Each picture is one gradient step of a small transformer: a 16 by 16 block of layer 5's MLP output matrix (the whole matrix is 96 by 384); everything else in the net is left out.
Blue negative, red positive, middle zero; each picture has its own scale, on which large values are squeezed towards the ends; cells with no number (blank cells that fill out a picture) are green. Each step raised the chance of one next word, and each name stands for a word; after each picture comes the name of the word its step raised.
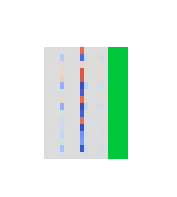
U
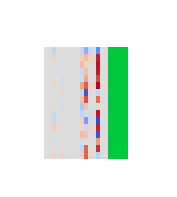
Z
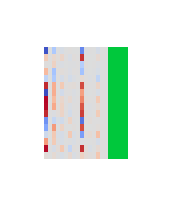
Z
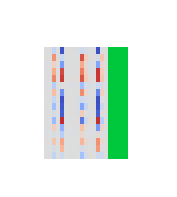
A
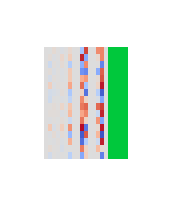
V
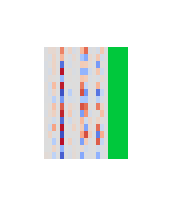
V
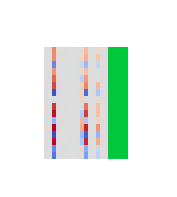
V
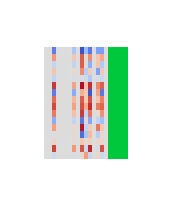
Z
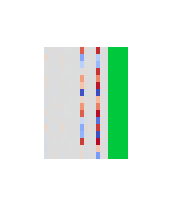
V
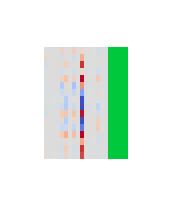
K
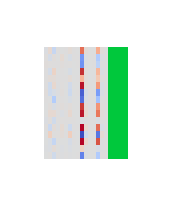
V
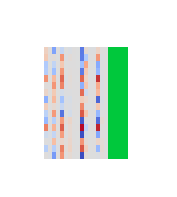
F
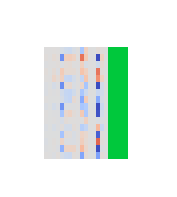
U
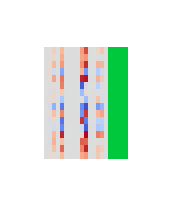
K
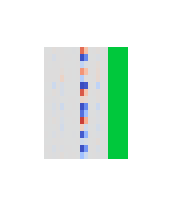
U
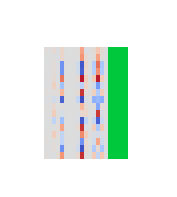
F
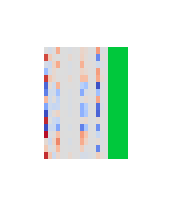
U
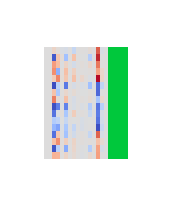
U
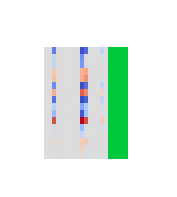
A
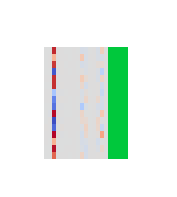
K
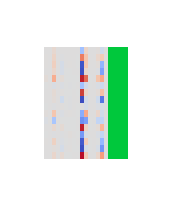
F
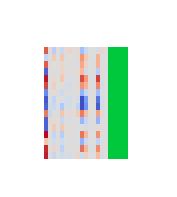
K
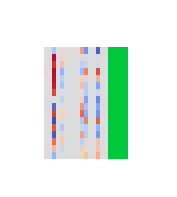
A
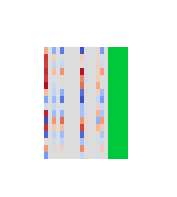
A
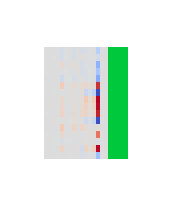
Z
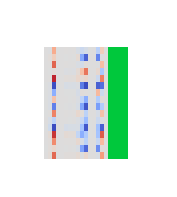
U
